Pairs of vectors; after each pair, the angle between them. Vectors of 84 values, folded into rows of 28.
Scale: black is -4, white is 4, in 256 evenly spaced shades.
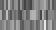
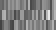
orthogonal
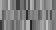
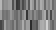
nearly parallel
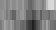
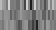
partly aligned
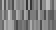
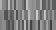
partly opposed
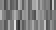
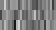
nearly opposite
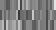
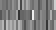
nearly parallel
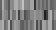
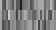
partly opposed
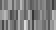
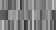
nearly opposite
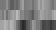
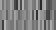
orthogonal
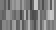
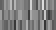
partly opposed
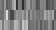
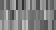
nearly parallel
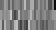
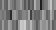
partly opposed
